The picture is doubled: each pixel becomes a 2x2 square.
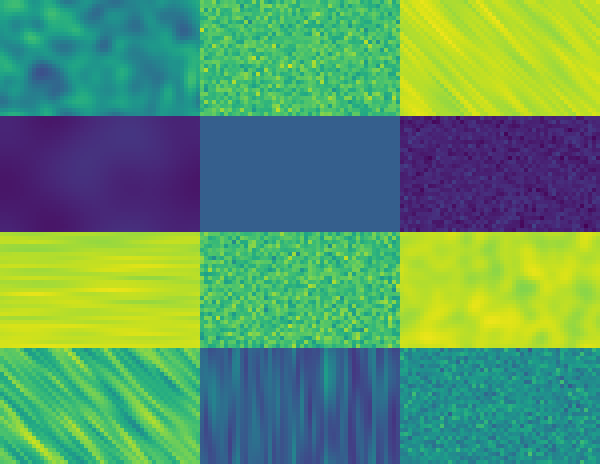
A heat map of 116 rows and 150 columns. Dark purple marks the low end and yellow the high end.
It is made of 4 by 3 panels. Panel 1,1: middling, blotchy. Panel 1,2: high, fine-grained. Panel 1,3: very high, slanting down to the right, faint in contrast. Panel 2,1: very low, smooth, faint in contrast. Panel 2,2: low, flat. Panel 2,3: very low, fine-grained, faint in contrast. Panel 3,1: very high, streaked across, faint in contrast. Panel 3,2: high, fine-grained. Panel 3,3: very high, blotchy, faint in contrast. Panel 4,1: high, slanting down to the right. Panel 4,2: low, streaked downward. Panel 4,3: middling, fine-grained.
